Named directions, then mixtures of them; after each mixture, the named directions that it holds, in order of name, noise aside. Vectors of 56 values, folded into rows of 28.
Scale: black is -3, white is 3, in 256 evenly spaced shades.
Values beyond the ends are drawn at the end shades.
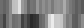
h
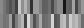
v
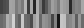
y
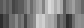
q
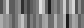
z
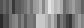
q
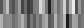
z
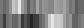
h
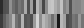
q, y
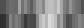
h, q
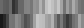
q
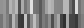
v, z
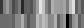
q, z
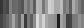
q, y
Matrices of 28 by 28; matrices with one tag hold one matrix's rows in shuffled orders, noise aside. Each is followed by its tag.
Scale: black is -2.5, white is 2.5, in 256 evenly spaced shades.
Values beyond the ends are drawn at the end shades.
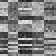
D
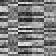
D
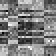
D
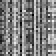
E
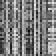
E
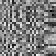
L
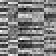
D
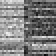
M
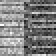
M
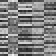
D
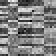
D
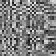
L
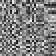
L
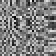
L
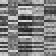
D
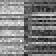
M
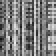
E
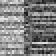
M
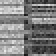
M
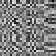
L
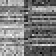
M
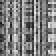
E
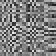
L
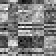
D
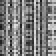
E
